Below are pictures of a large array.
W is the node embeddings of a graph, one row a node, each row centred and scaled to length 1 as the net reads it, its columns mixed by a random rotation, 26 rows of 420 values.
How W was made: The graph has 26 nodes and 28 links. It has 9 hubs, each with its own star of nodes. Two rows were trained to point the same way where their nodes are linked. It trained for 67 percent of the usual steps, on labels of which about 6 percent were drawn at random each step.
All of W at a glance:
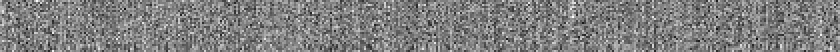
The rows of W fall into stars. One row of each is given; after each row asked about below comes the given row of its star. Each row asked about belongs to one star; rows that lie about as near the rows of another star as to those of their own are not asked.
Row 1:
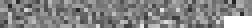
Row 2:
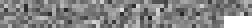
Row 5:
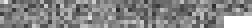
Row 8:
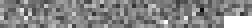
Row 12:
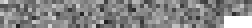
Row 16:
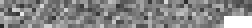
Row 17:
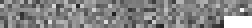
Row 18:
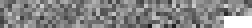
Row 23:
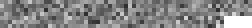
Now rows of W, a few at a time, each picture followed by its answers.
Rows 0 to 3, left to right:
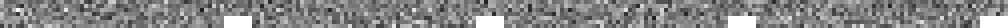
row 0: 8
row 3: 5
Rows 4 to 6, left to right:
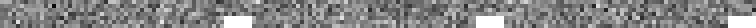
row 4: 12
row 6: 17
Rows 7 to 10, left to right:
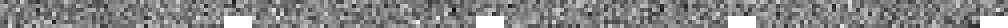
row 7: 1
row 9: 5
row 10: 17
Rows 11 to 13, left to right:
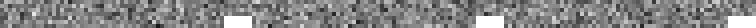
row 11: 12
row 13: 18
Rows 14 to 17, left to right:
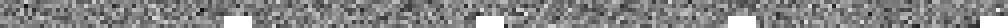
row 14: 2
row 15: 16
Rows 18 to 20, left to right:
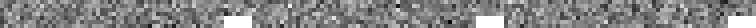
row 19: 5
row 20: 12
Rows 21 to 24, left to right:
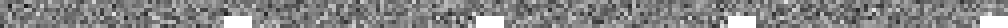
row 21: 18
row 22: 23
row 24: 23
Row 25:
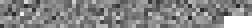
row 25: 16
